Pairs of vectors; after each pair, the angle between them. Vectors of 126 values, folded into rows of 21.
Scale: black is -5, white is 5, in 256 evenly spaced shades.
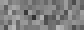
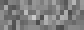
nearly opposite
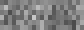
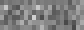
nearly parallel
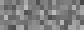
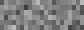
nearly opposite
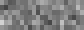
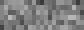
partly opposed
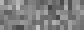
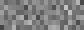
orthogonal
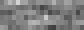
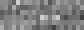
partly aligned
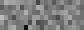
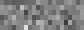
nearly opposite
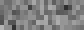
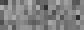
orthogonal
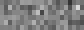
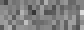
orthogonal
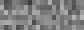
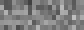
nearly parallel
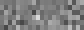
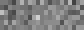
partly aligned
